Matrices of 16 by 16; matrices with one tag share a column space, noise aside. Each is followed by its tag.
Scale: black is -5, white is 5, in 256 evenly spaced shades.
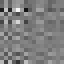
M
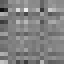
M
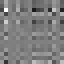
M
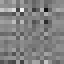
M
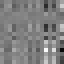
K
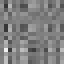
K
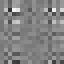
M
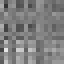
K
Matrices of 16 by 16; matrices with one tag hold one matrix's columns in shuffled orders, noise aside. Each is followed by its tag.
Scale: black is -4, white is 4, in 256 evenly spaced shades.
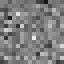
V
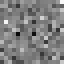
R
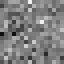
R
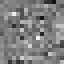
V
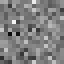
R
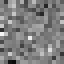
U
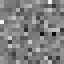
R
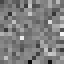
U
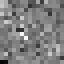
U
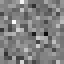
R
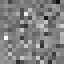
V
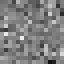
U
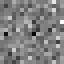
R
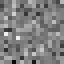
U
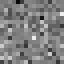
V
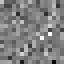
U
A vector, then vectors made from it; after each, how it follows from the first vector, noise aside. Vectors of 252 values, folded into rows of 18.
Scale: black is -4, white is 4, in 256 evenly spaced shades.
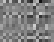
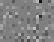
partly zeroed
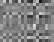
copied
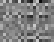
copied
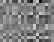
copied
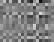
copied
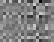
copied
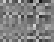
copied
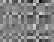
copied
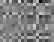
copied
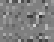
partly zeroed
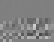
partly zeroed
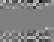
partly zeroed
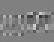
partly zeroed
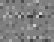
partly zeroed
